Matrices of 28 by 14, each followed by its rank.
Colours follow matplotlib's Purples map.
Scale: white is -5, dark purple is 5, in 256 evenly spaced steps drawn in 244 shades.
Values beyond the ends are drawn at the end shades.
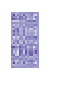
three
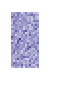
full rank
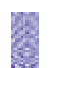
three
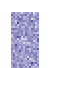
full rank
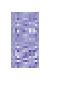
two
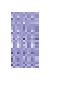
two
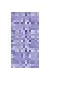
three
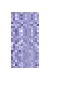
three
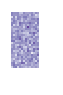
full rank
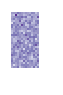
full rank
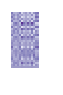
two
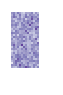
full rank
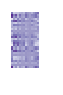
two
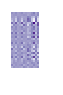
two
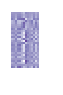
two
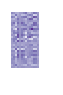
three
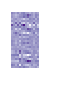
three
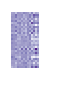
three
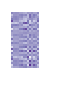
two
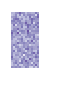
full rank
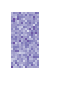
full rank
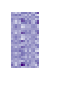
two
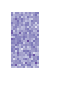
full rank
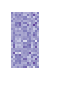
three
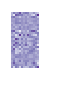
three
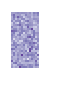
full rank
